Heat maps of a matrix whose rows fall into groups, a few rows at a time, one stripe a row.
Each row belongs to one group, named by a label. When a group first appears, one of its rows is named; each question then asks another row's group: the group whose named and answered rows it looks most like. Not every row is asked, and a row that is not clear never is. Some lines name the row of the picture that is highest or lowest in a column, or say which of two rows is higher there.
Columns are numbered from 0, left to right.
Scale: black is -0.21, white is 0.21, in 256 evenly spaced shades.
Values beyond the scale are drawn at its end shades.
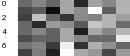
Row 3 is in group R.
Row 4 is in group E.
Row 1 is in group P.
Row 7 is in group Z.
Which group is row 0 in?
E
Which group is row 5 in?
Z
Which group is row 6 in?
E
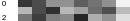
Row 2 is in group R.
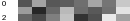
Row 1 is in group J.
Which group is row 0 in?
P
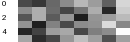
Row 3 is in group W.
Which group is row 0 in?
Z
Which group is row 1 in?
P
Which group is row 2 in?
E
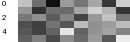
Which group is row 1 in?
W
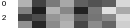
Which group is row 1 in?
R
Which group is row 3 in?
J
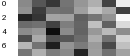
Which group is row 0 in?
P
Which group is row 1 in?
W
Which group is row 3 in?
P
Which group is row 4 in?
E
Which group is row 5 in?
P
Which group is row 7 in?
E
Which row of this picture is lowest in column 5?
2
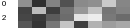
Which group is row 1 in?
P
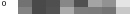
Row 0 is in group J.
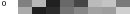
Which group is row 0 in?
E
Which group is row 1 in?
J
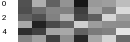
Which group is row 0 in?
E
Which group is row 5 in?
E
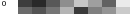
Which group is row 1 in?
J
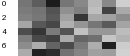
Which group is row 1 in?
P
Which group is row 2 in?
E
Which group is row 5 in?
J
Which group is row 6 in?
P
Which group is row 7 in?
J
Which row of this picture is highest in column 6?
5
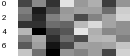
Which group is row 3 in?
W
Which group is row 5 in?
E
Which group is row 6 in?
P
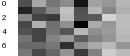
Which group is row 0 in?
E
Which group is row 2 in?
J
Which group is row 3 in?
E
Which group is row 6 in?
W
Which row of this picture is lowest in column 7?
6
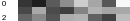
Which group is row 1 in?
P
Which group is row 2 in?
Z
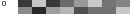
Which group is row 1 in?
J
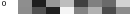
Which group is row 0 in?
J
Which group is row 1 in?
Z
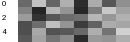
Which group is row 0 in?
E
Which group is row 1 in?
R
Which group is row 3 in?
R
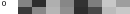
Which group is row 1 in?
R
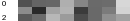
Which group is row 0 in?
Z
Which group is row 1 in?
J
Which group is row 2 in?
R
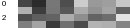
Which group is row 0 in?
W
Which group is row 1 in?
W
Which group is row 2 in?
Z
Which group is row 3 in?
E
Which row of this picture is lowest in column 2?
3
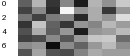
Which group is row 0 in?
E
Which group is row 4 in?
E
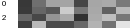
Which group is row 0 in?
R
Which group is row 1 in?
Z
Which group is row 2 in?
R
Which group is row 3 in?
P
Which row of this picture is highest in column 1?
3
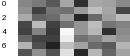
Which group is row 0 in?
E
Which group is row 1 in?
W
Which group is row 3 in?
P
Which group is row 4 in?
Z
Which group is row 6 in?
Z
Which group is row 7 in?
E
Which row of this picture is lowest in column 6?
4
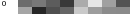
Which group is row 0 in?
W
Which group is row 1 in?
W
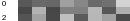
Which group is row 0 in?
Z
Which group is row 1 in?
P
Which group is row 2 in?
E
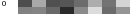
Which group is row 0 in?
P
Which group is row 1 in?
P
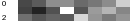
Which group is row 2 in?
W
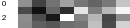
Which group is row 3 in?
P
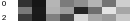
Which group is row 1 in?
R
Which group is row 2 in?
W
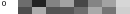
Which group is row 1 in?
P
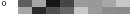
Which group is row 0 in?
P
